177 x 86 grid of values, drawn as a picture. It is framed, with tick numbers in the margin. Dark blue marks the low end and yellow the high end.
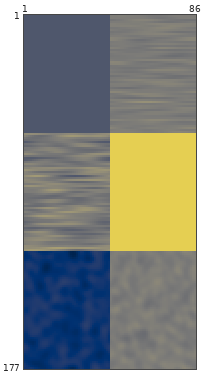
The table splits into 3 rows of 2 panels. Panel 1,1: low, flat. Panel 1,2: middling, streaked across, faint in contrast. Panel 2,1: middling, streaked across. Panel 2,2: very high, flat. Panel 3,1: very low, blotchy, faint in contrast. Panel 3,2: middling, blotchy, faint in contrast.
